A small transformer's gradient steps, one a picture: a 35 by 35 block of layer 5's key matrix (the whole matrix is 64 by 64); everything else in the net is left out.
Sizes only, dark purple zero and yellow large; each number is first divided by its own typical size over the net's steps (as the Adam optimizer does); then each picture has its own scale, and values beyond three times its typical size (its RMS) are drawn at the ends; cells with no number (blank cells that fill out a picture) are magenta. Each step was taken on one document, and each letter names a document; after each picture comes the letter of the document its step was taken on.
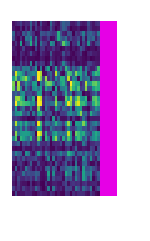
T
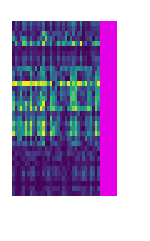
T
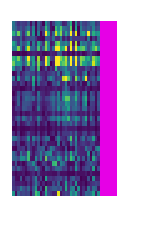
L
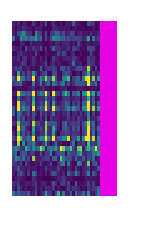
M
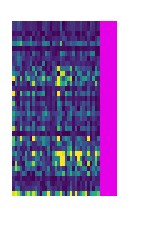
M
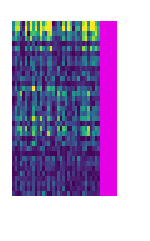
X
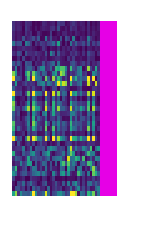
M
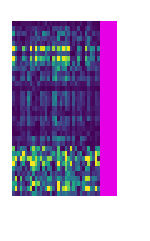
L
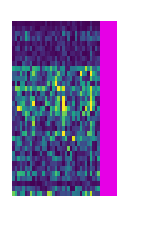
T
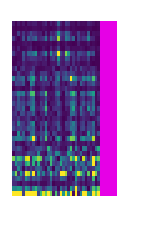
M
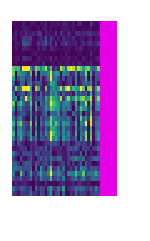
T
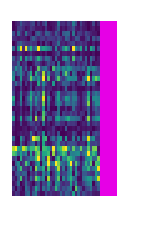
L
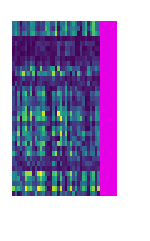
X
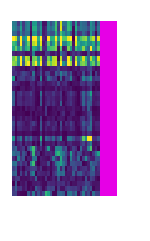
L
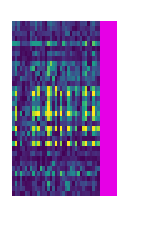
X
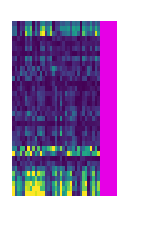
X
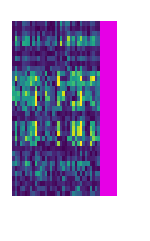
T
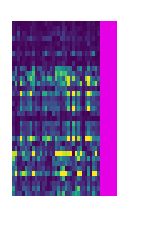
M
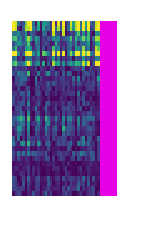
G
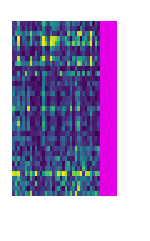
T
